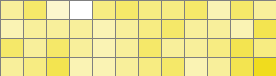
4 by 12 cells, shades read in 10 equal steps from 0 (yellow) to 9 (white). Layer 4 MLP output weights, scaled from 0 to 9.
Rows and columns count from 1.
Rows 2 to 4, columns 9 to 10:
5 5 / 5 4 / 6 5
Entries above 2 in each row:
12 11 11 9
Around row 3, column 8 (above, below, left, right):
3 3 3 5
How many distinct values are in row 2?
5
